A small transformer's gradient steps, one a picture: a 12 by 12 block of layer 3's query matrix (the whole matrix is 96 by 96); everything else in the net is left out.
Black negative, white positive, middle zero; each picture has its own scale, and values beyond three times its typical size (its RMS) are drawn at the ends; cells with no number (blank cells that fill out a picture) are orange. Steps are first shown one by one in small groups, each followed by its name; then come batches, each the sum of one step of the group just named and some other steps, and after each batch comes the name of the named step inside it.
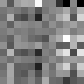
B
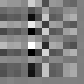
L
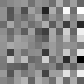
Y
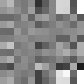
L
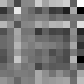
L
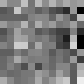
L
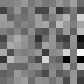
Y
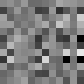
Y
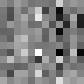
Y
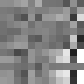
B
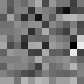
L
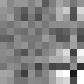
B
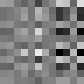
L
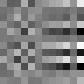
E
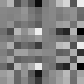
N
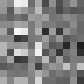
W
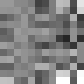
N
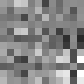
W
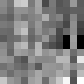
W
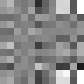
N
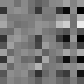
N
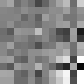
N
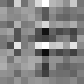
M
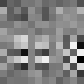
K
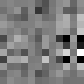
K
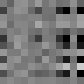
M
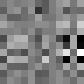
K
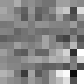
M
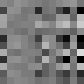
M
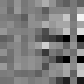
M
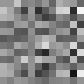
M
